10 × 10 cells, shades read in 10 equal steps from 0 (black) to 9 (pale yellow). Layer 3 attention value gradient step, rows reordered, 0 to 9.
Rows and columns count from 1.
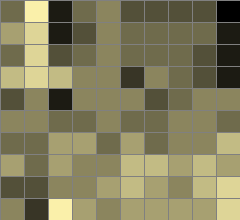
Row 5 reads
3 5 1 5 5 5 3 4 5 5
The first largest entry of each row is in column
2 2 2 2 2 1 10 6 10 3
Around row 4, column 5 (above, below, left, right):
5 5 5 2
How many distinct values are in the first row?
6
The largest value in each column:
7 9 9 6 6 7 7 6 7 8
